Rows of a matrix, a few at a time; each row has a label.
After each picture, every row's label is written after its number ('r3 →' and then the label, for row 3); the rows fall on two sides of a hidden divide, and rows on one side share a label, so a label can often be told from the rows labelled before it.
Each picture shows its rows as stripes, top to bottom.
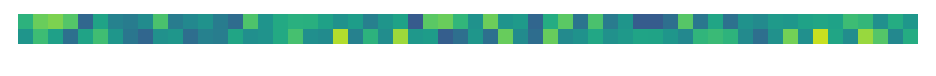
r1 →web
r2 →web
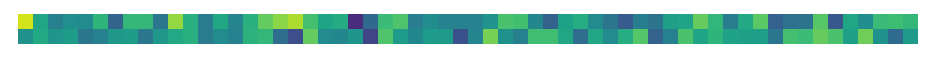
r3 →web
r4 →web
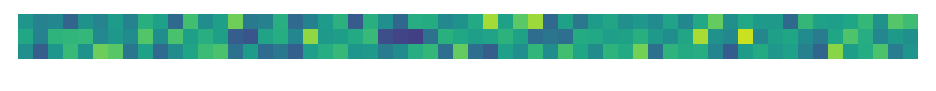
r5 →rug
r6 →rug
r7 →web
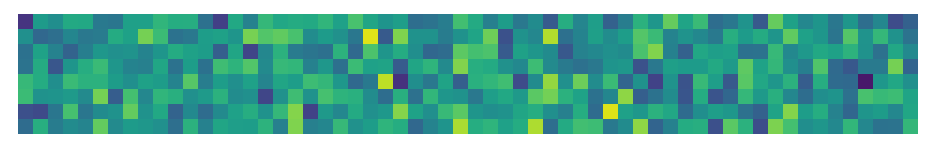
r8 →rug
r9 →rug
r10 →rug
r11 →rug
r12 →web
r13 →web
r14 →rug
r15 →rug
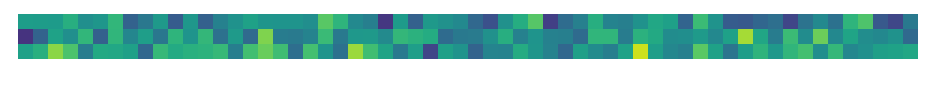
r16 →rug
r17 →rug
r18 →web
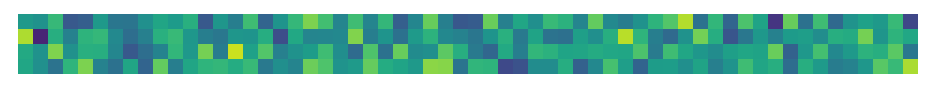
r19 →web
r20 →web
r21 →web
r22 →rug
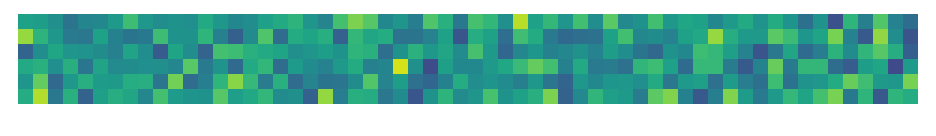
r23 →rug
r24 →web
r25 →rug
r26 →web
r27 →rug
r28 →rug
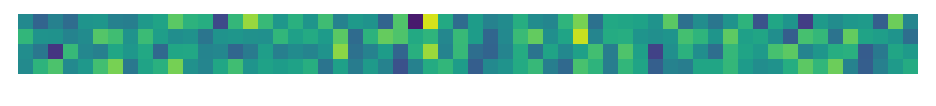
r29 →rug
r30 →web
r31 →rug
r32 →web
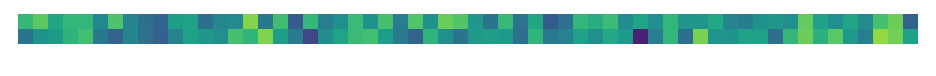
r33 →web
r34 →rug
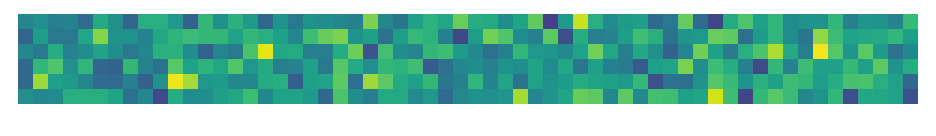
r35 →rug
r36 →web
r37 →web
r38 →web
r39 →web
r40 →web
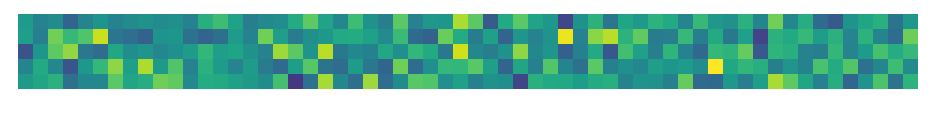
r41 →rug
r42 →web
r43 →rug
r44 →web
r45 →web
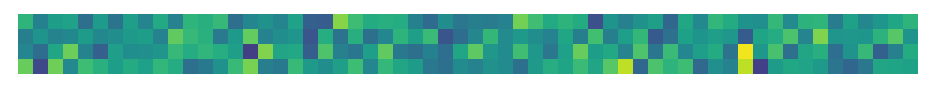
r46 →web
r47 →web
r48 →rug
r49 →web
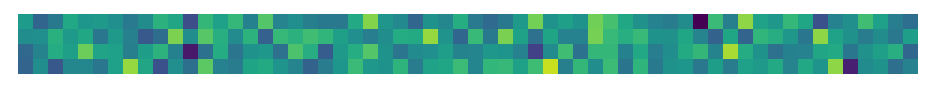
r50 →rug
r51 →web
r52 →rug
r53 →rug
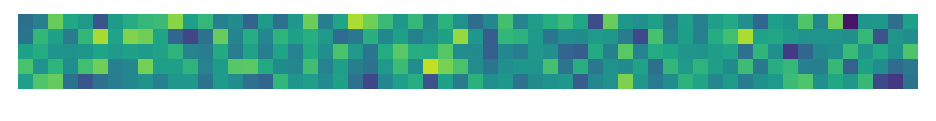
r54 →web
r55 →rug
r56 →web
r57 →web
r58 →web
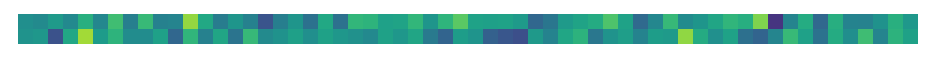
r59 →rug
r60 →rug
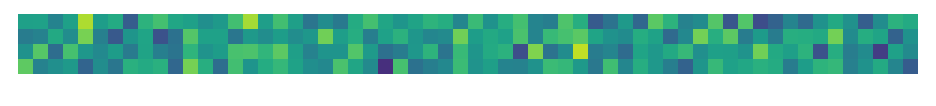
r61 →rug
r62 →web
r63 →rug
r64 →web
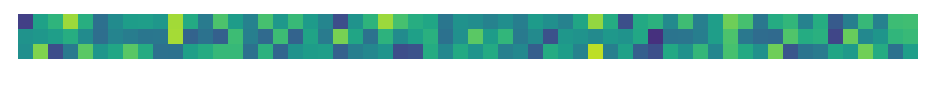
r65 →rug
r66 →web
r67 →rug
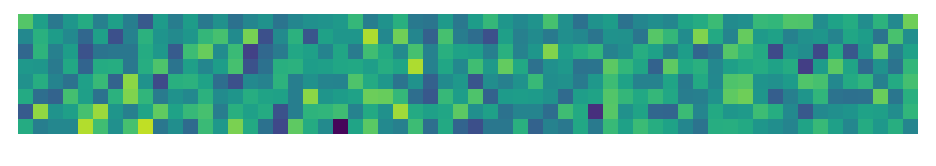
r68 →web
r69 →rug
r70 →rug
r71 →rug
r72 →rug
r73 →rug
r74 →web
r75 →rug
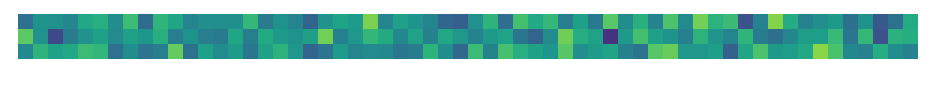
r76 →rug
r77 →rug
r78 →web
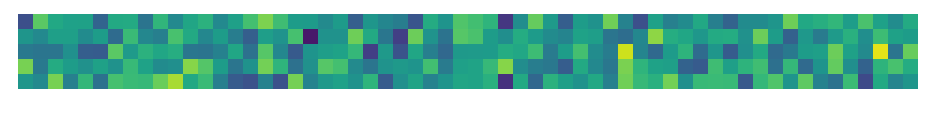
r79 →rug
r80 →rug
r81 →web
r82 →web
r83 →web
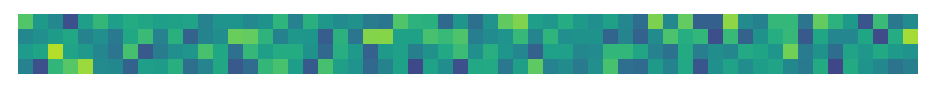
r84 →web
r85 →rug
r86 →web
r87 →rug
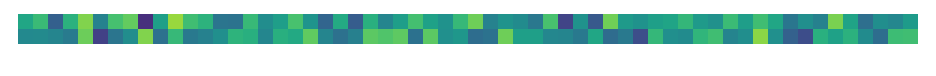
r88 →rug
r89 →rug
